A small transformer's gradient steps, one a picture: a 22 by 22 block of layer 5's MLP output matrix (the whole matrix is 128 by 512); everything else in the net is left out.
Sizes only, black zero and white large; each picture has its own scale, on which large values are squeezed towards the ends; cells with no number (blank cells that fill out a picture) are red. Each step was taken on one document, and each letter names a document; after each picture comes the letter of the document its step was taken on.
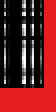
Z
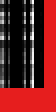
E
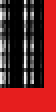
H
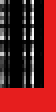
E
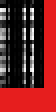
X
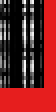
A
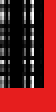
E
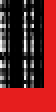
H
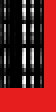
Z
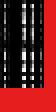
Z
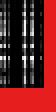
A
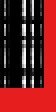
Z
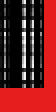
Z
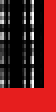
E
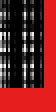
A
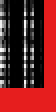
H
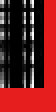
E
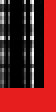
E
